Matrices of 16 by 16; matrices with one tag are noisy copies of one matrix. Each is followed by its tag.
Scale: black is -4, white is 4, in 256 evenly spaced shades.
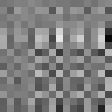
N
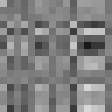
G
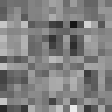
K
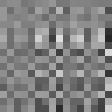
N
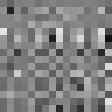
N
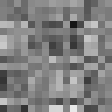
K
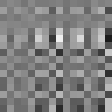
N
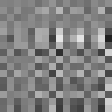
N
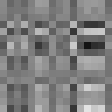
G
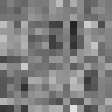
K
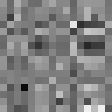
G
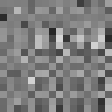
N
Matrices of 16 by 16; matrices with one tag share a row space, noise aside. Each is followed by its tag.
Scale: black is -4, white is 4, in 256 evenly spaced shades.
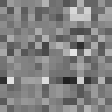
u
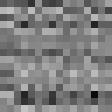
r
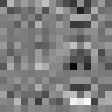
u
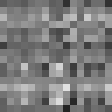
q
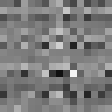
q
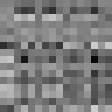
r
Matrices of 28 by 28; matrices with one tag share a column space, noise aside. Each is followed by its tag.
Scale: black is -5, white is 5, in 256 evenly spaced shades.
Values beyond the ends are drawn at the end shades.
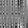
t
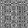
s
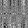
t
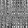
t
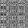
s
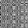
s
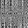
t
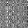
s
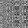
s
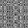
s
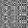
s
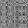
s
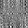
t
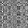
s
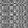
s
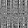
t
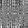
t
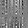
t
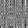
t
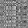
s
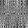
t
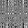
t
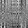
t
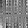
t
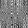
t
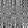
t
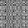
s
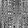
t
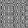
s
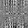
t
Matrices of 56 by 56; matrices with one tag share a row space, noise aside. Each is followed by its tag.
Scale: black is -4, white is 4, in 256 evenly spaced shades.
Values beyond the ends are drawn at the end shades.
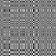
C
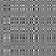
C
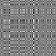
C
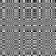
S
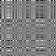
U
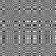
S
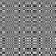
S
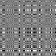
S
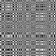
U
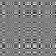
S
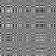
U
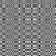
S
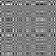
U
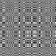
S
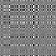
C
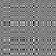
C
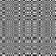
S
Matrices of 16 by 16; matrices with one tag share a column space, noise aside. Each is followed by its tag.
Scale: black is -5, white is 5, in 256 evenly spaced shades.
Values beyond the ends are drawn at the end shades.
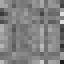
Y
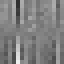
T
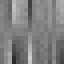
T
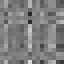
Y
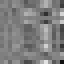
Y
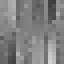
T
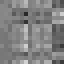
Y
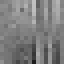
T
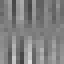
T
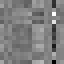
Y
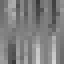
T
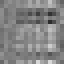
Y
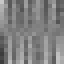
T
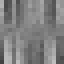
T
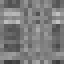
Y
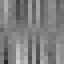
T
